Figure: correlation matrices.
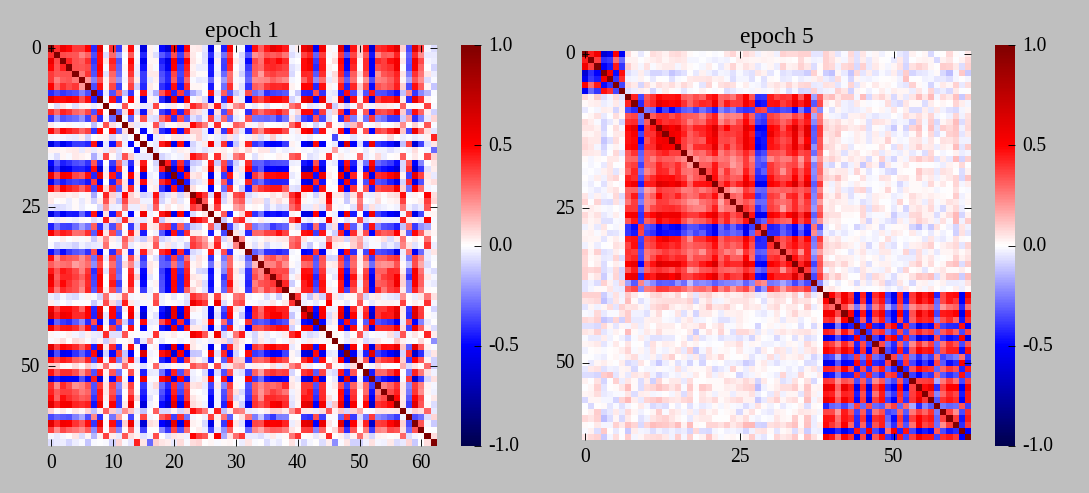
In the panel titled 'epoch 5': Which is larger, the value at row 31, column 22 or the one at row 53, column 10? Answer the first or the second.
the first
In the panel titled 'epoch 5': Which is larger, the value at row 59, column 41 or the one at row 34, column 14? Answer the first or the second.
the second
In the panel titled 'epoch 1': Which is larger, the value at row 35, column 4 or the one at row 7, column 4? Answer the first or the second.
the first
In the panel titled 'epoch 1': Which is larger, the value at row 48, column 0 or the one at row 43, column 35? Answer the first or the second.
the second
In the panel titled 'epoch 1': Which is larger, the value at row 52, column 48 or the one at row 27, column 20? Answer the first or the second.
the first
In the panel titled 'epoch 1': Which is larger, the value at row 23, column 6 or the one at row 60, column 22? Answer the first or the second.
the second
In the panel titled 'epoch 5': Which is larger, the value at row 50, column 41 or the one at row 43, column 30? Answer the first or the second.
the second
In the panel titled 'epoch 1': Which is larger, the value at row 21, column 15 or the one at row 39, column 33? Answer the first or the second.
the first
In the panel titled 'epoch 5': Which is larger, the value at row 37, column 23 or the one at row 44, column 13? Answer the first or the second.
the second
